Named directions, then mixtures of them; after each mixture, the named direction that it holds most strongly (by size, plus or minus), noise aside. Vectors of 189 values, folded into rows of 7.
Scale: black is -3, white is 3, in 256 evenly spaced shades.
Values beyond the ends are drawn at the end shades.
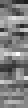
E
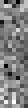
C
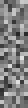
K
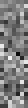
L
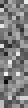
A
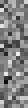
A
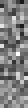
A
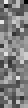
C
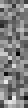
A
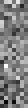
C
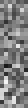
K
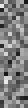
A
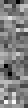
C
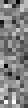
C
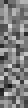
K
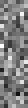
L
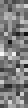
L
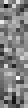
C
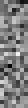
K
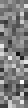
L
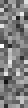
A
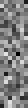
A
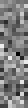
L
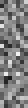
A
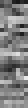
E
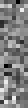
C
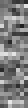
E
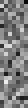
A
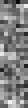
L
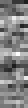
E
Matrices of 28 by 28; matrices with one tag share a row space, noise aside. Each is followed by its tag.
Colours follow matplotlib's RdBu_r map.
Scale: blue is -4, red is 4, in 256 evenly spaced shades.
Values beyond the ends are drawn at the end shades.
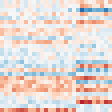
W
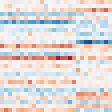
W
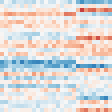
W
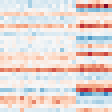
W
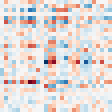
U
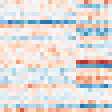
W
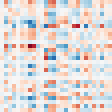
U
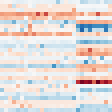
W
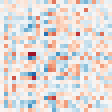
U
